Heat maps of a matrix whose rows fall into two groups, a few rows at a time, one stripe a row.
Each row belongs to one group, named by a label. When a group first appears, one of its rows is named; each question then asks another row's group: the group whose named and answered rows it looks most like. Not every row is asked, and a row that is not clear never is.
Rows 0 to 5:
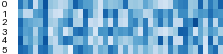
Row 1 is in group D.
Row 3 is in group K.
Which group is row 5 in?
K
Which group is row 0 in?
K
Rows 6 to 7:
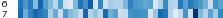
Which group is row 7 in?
D
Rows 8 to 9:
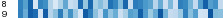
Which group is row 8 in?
K
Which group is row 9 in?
D
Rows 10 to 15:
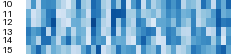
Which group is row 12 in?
D
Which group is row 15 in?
K
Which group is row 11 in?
D
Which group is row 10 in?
D
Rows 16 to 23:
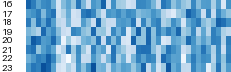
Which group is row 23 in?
D
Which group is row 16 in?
D
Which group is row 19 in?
D
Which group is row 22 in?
D
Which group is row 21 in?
D
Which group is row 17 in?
K
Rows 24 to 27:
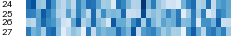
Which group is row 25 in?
D
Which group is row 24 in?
K
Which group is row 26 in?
D
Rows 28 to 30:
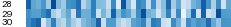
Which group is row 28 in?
D
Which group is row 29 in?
D
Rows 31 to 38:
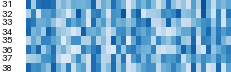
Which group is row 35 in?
D
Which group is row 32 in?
D
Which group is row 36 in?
K
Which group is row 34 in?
K
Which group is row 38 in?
D
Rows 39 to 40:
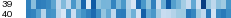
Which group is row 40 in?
K
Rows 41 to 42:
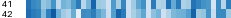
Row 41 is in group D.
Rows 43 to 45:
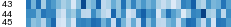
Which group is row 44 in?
D
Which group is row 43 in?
K
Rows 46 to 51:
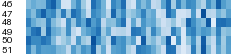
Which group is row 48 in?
K
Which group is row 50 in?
D
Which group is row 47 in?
D
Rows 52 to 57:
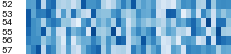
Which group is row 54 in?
K
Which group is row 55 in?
D
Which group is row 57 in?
K
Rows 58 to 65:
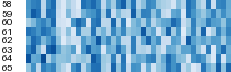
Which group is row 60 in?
D
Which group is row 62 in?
K
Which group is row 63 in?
K
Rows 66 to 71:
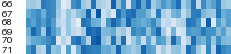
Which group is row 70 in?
D
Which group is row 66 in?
D
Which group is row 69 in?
K
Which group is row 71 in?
K
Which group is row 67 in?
K
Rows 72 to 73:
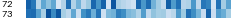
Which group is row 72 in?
D
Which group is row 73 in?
K
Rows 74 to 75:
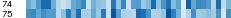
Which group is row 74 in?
D
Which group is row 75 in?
D
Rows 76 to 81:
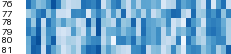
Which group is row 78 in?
K
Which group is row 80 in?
K
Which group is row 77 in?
D
